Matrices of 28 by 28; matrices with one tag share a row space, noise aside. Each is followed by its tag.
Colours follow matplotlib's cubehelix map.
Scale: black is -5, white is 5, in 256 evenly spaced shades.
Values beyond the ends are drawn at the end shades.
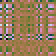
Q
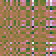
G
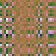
Q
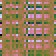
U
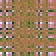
Q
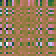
Q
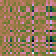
G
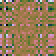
Q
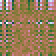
Q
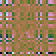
Q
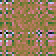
Q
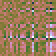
G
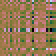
G
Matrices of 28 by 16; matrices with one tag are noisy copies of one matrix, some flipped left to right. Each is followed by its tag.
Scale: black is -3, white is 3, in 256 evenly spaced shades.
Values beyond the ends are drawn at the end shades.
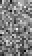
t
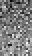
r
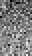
r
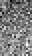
r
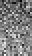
r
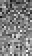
r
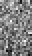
t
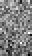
t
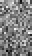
t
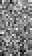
t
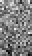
t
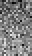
r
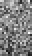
t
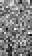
t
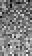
r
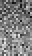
r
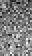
r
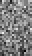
t
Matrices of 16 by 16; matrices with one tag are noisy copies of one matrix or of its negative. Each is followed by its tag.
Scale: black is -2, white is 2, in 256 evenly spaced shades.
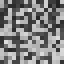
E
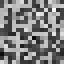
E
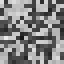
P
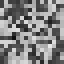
P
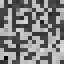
E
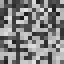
E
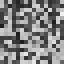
E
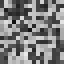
P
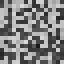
E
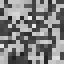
P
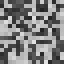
P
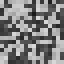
P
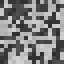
P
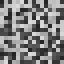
E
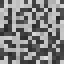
E
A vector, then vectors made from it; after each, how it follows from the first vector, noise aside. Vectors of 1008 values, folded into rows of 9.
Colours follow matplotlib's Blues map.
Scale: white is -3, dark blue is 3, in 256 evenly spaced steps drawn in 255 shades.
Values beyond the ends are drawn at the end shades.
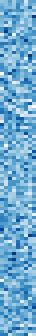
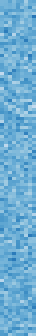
shrunk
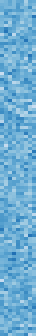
shrunk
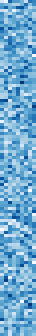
reversed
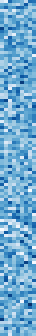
reversed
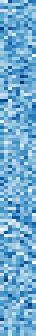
reversed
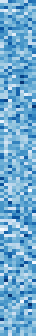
reversed
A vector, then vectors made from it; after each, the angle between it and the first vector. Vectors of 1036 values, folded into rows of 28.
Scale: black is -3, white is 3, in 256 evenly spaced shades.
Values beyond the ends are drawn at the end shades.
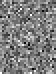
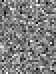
orthogonal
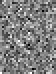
nearly parallel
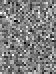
partly aligned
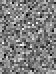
partly aligned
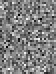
partly opposed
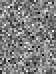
partly opposed
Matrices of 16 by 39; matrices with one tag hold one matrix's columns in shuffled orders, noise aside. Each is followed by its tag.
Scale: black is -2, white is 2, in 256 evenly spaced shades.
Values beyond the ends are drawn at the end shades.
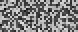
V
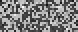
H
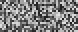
H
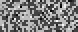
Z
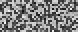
H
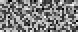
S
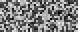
Z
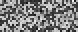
S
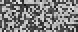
H
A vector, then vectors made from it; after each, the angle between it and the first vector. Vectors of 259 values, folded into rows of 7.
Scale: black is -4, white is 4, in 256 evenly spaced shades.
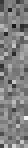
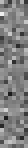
orthogonal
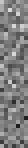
nearly opposite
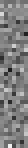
orthogonal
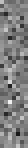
orthogonal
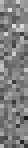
nearly opposite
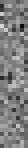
partly aligned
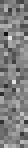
partly aligned
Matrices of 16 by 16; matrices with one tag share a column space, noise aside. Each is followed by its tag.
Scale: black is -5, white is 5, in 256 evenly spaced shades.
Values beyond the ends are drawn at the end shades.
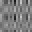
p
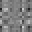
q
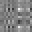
q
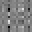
q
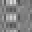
p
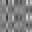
p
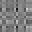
q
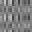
p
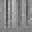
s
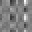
p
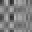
p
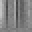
s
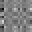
q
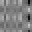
p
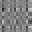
q
